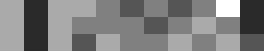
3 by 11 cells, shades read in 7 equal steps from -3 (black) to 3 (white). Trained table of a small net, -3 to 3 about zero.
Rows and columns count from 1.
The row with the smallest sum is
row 2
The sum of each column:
3 -6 3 0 1 -1 -1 0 1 4 -5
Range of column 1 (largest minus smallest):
0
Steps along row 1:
down up same down down up down up up down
